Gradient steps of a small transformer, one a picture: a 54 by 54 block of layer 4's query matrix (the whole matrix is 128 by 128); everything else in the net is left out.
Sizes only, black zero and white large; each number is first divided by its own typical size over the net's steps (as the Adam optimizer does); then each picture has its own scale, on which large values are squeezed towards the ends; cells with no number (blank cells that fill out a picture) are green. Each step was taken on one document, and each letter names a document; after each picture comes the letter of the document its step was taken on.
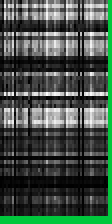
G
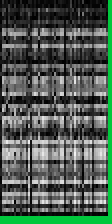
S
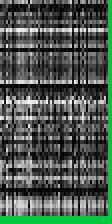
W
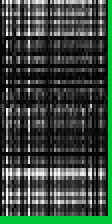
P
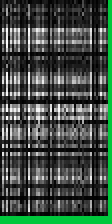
P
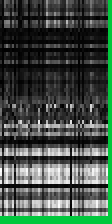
G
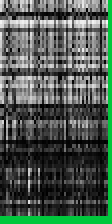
W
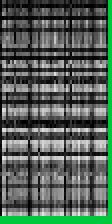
S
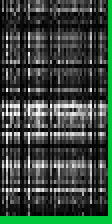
P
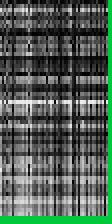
W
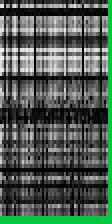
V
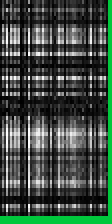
P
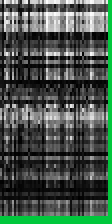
G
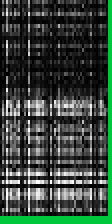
P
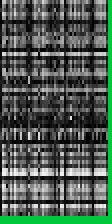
S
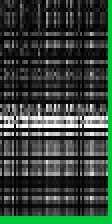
G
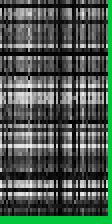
W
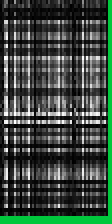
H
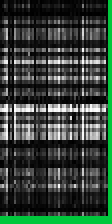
H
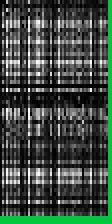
P
